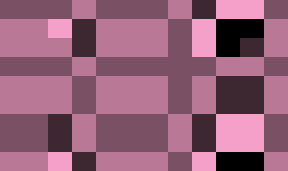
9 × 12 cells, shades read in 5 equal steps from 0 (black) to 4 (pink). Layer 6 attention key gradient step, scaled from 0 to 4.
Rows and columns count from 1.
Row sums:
29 29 29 27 30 30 28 28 29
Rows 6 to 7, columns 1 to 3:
3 3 3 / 2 2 1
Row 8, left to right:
2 2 1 3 2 2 2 3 1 4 4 2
